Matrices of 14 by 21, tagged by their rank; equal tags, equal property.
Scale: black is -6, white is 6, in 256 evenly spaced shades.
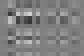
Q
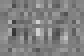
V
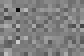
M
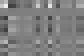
Q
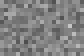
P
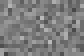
P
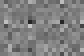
M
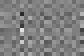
V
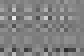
V
